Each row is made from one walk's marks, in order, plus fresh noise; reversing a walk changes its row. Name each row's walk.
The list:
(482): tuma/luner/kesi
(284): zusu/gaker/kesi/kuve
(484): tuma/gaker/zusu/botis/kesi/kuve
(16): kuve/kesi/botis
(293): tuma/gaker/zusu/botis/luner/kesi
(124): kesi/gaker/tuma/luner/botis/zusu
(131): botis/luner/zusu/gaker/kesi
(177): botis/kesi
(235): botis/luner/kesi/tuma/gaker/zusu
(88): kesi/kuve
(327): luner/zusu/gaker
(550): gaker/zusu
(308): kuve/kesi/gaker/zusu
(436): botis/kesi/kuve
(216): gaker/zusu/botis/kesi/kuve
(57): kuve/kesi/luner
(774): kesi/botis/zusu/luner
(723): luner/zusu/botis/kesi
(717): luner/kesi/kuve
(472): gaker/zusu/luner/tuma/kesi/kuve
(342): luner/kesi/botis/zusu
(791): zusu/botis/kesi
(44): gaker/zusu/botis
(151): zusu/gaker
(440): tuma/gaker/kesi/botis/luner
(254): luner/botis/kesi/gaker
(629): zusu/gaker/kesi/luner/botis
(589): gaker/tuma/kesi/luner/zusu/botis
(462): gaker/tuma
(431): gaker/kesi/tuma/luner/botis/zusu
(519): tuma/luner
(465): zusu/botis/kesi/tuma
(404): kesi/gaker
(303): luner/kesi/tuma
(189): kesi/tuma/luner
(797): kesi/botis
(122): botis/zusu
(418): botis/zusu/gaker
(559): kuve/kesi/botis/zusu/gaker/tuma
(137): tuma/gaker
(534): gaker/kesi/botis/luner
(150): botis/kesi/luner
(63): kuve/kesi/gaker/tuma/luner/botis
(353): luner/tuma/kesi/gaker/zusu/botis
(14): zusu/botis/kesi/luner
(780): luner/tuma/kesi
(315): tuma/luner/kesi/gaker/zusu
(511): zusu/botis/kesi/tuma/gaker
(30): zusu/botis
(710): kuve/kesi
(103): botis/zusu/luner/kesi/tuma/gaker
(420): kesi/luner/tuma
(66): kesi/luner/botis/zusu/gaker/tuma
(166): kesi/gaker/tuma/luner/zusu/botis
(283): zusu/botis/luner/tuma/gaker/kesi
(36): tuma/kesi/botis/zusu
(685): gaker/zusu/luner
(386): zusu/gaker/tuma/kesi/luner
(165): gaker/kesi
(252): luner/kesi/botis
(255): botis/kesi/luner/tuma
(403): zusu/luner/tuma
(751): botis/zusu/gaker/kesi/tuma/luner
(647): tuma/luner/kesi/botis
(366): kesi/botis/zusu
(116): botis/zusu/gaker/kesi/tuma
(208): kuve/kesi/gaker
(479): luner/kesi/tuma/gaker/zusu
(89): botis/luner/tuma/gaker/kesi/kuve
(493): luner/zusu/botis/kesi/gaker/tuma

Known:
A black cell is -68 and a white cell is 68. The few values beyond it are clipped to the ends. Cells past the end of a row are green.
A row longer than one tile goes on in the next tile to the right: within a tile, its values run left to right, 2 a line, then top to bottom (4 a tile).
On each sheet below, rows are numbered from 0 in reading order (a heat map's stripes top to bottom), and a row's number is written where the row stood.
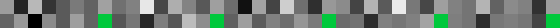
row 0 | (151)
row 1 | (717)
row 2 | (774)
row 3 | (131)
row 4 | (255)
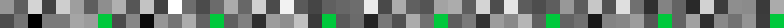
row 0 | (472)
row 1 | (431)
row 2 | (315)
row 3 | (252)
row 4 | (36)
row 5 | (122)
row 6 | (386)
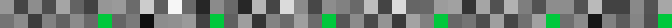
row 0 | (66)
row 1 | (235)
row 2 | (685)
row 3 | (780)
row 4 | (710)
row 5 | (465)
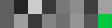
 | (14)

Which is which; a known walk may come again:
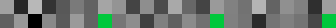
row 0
(151)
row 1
(66)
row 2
(255)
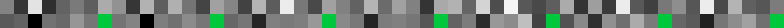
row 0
(30)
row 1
(418)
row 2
(131)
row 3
(116)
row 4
(315)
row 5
(366)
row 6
(647)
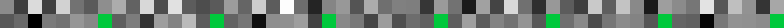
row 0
(589)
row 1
(36)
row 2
(235)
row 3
(559)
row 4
(189)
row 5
(150)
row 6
(89)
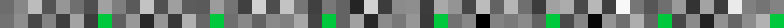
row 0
(303)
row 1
(254)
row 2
(519)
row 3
(386)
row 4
(103)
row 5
(550)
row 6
(165)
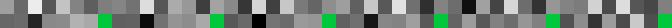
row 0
(484)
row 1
(436)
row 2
(44)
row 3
(122)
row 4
(774)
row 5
(342)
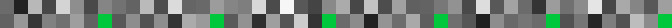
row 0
(685)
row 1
(723)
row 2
(479)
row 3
(137)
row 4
(63)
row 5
(717)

